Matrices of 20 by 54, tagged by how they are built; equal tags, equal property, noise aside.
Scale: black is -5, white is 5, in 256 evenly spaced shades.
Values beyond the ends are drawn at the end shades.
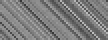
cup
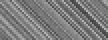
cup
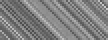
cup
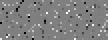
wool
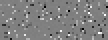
wool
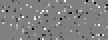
wool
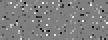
wool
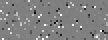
wool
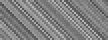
cup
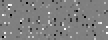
wool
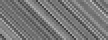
cup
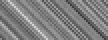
cup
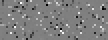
wool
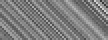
cup
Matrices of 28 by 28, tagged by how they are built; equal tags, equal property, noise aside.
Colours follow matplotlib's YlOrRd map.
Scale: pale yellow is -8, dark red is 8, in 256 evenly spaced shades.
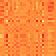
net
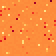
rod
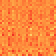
net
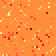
rod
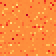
rod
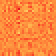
net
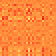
net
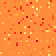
rod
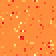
rod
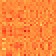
net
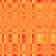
net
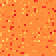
rod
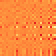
net
